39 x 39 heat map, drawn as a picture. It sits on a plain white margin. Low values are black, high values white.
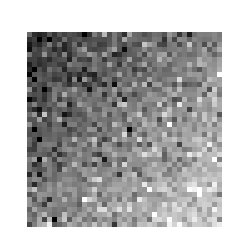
The ninth with the lowest average is the top left. There is an overall slope up to the bottom right. The texture is fine-grained noise. No single row or column stands out from its neighbours. There are no regular stripes.
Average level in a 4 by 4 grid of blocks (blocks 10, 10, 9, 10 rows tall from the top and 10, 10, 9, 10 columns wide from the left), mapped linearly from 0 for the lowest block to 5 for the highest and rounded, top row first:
0 1 2 3
1 2 3 3
1 2 3 4
2 3 4 5
